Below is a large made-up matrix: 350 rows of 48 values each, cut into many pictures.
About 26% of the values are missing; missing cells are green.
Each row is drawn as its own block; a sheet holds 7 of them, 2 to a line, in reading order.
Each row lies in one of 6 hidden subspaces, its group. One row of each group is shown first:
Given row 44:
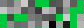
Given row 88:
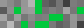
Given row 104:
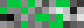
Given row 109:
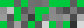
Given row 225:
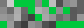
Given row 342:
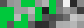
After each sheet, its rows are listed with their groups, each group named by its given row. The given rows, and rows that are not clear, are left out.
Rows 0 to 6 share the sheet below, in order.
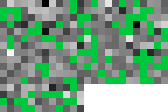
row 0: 225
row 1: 44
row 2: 88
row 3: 44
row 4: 104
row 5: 225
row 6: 88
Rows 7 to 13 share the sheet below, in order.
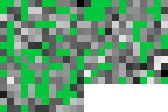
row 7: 109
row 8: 109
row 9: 225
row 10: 44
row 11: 88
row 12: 104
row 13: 342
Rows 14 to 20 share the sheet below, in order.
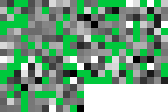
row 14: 88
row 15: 88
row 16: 104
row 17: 342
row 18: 342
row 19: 88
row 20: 44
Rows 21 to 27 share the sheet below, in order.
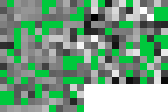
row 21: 342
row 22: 104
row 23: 104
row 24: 109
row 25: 44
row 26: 109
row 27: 342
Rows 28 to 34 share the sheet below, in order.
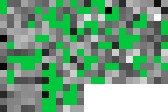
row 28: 109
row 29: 342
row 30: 342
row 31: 109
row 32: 342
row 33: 225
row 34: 44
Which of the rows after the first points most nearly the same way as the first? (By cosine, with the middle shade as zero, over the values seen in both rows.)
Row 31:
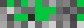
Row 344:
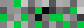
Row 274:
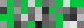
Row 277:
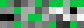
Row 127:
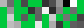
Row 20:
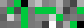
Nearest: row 274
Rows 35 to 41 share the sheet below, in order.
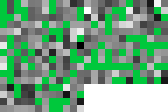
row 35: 104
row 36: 342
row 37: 104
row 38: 44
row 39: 342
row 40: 109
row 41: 88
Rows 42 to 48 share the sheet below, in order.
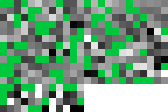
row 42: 44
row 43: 225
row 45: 342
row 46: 225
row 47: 104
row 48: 44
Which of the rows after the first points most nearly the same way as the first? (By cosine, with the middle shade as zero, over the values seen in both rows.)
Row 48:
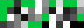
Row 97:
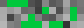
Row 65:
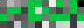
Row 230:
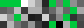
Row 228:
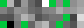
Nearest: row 230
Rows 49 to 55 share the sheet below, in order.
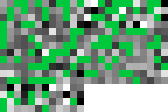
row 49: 109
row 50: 109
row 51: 109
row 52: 109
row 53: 104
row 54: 104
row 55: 88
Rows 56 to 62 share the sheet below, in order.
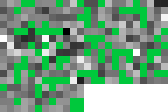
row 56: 44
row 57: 104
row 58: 342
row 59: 44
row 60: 109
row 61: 342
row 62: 225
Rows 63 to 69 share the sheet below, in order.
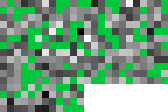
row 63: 225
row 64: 225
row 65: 109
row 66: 342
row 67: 44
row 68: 104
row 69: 342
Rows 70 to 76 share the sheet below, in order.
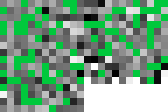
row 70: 44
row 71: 104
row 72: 104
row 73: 225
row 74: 104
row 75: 109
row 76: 342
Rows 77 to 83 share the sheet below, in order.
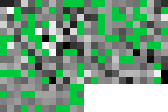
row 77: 109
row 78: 104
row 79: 44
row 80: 44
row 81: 44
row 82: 88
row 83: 225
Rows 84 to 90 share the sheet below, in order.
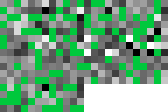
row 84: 225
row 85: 342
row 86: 225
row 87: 44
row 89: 109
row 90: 225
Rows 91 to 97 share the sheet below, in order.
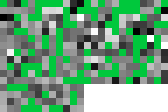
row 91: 104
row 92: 225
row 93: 88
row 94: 88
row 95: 225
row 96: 109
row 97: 44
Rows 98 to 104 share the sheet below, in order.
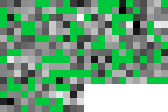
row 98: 104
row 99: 44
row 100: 88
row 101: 88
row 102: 225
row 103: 225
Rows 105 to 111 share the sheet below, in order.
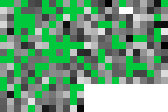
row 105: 44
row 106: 44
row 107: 88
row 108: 104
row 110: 104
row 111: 109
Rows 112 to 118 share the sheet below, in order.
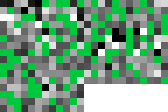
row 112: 342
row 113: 104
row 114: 225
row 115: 225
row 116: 109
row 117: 342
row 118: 225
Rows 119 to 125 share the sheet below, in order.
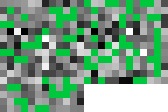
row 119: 88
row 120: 109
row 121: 225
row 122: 225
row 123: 104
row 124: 342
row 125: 88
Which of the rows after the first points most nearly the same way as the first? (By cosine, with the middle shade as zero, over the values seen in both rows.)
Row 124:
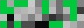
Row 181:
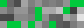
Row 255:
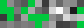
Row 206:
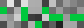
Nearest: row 206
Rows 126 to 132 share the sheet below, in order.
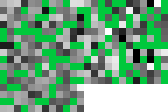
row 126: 104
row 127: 342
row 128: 104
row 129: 44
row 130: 225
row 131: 88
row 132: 109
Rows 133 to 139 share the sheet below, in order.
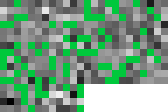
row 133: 44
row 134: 88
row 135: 104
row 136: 342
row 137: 109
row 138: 342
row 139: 104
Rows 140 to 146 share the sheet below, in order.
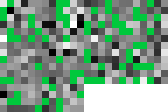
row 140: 109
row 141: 109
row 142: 44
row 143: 109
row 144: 44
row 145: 225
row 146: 342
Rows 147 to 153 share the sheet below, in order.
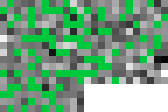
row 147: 342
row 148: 342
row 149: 44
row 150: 225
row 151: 104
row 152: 104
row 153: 88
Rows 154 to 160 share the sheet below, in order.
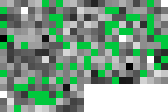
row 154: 342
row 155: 109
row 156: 342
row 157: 44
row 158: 225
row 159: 342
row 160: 342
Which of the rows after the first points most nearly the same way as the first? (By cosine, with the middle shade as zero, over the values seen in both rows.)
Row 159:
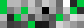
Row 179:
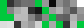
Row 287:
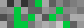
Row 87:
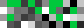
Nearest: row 87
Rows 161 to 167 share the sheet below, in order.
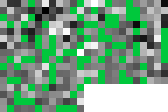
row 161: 225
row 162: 109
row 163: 88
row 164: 104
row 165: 225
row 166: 104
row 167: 88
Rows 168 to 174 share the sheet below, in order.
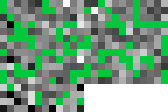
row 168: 88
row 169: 109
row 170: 88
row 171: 225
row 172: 109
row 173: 225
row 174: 109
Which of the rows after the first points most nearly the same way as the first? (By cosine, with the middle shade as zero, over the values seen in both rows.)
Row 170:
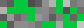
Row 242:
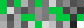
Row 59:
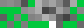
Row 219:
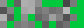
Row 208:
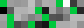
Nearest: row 242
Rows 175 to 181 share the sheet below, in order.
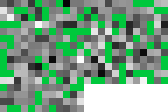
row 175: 342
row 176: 109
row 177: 44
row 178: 225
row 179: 109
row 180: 225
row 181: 104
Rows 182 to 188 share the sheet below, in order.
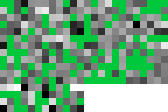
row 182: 44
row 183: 44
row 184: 104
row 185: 104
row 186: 225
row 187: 225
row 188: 104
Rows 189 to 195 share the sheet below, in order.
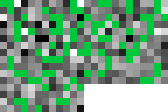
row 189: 104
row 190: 225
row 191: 44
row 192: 104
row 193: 104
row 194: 225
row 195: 88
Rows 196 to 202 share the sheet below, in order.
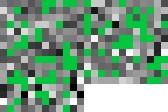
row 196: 342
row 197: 109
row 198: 225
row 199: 109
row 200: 109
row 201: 342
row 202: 342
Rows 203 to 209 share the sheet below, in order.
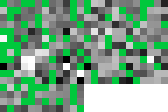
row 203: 342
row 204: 109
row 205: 342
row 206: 225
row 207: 88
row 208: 342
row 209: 225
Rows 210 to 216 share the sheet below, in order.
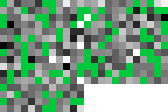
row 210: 88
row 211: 104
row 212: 104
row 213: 44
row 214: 88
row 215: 225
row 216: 109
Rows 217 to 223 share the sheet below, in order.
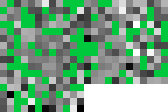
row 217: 225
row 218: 44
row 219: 88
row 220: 44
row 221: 109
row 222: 44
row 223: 109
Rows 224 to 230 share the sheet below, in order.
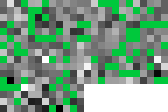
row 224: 225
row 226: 104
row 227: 88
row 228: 88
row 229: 342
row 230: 225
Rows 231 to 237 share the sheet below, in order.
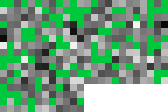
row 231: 44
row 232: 44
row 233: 342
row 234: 109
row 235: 44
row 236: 88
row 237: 342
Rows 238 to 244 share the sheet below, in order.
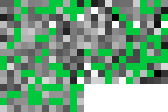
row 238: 104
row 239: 109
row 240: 88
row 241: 104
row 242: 109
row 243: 342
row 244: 104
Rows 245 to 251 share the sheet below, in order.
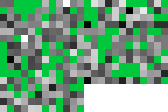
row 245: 88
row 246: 104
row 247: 342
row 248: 88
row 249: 225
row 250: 104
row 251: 109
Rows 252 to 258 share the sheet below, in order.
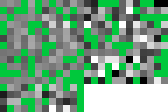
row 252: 44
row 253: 104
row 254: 342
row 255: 104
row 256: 88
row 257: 225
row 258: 44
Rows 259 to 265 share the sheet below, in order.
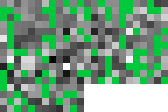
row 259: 88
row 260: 104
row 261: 342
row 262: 225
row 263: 88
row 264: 225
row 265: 225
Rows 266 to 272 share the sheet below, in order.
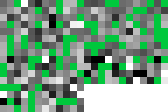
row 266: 44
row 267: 109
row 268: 44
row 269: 225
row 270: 225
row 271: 104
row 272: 342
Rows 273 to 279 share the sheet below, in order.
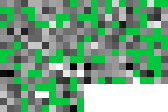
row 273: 44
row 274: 342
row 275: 225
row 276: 104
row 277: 104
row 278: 44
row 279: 44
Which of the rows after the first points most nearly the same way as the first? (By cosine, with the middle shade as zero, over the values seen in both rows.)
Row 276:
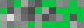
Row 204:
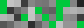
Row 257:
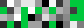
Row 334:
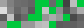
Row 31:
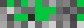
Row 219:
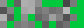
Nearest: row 334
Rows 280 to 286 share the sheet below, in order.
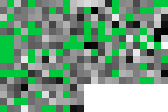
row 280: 104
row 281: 109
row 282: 104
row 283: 104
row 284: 225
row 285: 88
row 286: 44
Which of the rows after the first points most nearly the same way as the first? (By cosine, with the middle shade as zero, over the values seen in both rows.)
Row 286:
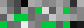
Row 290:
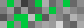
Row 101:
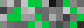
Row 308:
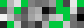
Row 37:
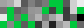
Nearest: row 290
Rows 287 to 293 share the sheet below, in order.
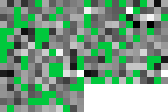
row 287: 225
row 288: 44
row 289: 225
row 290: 225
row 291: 104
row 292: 104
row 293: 225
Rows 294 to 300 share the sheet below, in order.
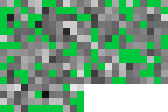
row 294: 342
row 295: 88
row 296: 342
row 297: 342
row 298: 88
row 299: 342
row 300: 104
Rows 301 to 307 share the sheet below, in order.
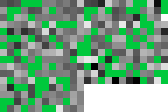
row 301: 109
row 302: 104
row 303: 225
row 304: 109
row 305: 109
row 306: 109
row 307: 225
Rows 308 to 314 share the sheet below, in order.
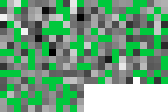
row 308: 104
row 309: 109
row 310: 44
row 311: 104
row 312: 44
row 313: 44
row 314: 109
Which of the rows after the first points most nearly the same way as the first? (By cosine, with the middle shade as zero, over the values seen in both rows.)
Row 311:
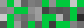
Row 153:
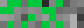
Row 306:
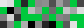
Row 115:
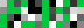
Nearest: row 153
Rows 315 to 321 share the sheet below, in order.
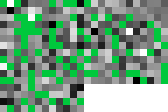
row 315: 109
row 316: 225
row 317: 104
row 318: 225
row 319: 342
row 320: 44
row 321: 104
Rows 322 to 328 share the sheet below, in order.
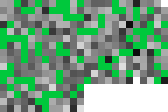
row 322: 104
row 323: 109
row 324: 88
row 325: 44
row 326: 342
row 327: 44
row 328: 109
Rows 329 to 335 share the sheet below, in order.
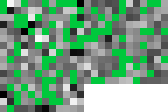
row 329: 109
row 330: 225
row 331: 44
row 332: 342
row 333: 342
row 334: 342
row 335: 342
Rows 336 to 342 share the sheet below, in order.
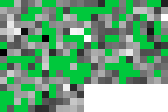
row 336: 88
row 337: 104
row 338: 104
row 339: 342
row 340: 104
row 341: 225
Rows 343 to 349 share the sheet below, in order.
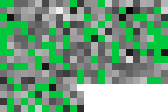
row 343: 104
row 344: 225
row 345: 342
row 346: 109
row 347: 44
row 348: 225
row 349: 109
